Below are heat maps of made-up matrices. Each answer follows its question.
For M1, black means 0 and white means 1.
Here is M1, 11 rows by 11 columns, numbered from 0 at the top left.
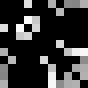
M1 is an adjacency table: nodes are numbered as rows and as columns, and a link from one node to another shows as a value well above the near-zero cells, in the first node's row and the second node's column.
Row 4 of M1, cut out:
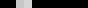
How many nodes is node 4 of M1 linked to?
2
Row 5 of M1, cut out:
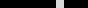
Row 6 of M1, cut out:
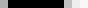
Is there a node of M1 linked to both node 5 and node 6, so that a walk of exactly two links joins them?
no
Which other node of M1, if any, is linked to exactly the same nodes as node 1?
node 5
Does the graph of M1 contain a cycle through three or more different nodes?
yes
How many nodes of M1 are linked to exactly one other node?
2
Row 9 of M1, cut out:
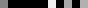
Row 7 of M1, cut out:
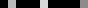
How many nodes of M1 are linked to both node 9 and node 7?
1
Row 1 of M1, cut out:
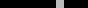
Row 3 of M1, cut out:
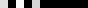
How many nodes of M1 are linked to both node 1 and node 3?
0
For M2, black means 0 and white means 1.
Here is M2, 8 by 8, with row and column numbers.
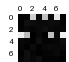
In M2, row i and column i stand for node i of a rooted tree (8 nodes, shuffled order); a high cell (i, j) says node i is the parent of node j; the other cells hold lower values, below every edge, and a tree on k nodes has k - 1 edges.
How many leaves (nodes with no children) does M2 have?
6
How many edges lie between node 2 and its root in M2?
2
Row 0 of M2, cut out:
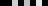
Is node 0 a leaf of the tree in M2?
no
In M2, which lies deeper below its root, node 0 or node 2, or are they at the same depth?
node 2
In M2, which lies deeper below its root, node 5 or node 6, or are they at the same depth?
node 6
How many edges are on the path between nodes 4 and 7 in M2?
3
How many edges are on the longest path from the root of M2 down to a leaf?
2
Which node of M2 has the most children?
3
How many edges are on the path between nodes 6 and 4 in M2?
2
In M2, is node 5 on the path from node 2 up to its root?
no
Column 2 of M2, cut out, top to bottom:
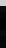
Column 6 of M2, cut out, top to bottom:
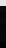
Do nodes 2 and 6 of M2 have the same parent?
yes
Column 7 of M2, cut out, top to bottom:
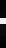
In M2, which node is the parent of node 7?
3
